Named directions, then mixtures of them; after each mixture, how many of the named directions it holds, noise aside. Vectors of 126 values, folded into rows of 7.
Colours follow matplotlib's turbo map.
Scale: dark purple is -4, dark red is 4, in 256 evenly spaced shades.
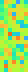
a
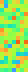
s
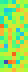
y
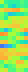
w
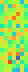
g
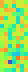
three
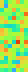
one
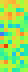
three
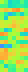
one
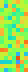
two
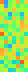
three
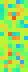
two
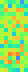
two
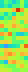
three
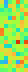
two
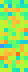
two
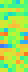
one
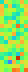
one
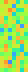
three
